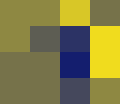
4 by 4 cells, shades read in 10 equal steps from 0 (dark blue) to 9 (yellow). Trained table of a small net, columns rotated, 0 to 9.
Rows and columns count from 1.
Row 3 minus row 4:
0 0 -2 4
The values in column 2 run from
3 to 5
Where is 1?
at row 2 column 3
